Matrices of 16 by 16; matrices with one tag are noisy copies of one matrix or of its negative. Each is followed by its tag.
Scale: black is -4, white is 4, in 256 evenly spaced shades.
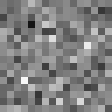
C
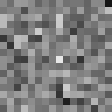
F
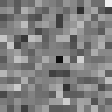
F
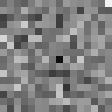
F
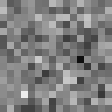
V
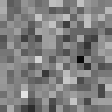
V
